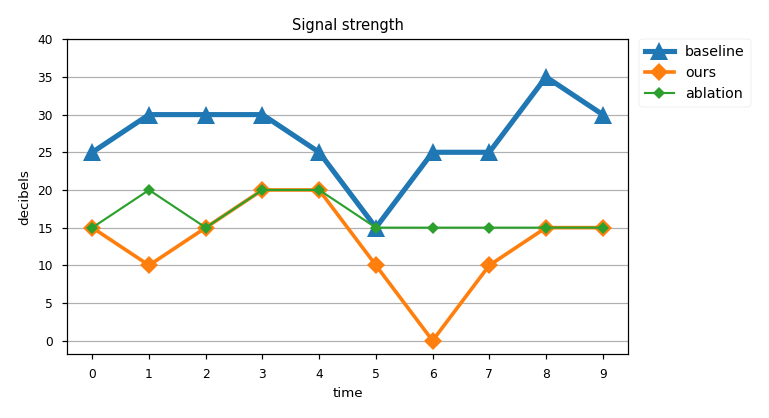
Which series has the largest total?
baseline
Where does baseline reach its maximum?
8
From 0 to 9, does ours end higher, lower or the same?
the same
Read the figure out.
Title: Signal strength
x-axis: time, ticks 0 1 2 3 4 5 6 7 8 9
y-axis: decibels, ticks 0 5 10 15 20 25 30 35 40
Legend: baseline, ours, ablation
Values:
baseline: 25 30 30 30 25 15 25 25 35 30
ours: 15 10 15 20 20 10 0 10 15 15
ablation: 15 20 15 20 20 15 15 15 15 15
